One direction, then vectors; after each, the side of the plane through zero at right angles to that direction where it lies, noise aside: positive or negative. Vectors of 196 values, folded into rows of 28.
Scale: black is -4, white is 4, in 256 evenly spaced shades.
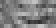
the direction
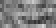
positive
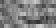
positive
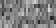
positive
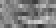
negative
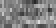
negative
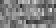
positive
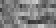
positive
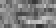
negative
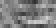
negative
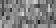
positive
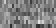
negative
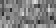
positive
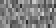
positive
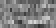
negative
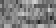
positive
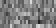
positive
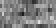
negative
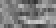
negative
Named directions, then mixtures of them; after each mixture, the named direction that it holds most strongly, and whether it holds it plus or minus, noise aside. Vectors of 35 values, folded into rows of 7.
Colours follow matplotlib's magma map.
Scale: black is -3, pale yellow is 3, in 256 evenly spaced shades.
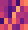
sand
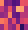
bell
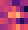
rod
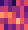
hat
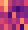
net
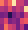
hat, minus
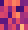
bell, minus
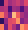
bell, minus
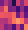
hat, plus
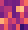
bell, plus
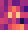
rod, plus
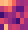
hat, minus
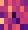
sand, minus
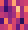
sand, plus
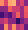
hat, minus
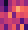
net, minus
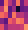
bell, minus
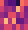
bell, plus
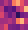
rod, minus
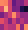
net, plus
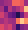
rod, minus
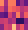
hat, minus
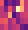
bell, plus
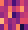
bell, plus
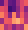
hat, plus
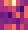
hat, minus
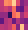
bell, minus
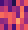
hat, plus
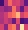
bell, minus
